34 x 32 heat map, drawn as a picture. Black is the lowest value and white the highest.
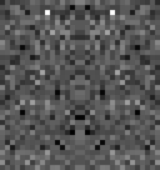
A few values lie far out on both sides of the bulk. The texture is fine-grained noise. The left and right halves mirror each other. No regular stripes run through it. There is no overall slope. No row or column stands out.
